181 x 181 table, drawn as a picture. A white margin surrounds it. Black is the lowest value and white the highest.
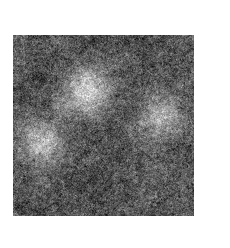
Slope: none. Bumps: three. Odd rows or columns: none. Mirror symmetry: none.
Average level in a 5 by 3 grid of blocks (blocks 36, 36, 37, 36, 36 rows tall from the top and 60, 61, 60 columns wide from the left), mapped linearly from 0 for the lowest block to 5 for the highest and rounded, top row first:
110 / 152 / 414 / 301 / 001
